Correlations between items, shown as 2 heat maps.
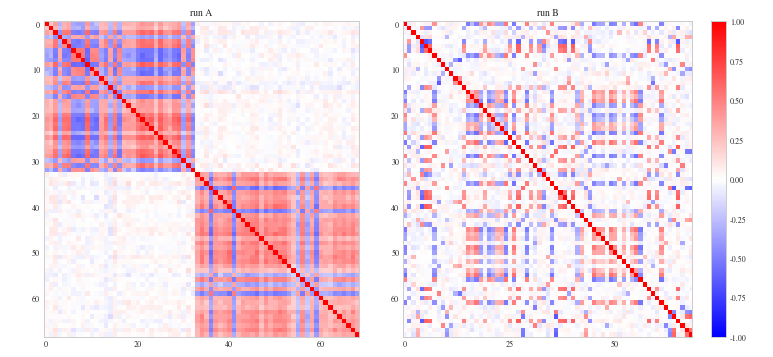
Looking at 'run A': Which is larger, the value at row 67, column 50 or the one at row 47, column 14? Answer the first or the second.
the first
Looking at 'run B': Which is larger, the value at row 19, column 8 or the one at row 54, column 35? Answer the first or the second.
the first
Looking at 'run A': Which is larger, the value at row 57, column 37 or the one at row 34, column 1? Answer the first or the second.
the second
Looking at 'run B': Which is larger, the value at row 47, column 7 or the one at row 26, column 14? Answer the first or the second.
the second
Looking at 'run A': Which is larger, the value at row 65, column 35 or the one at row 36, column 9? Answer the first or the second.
the first
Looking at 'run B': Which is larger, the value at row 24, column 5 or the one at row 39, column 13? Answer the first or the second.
the second
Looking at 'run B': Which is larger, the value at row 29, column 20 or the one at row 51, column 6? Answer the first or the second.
the first
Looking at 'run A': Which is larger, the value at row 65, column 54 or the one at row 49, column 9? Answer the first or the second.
the first
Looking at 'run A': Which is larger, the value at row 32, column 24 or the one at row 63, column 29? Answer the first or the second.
the second
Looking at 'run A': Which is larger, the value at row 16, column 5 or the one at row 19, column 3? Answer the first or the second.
the second
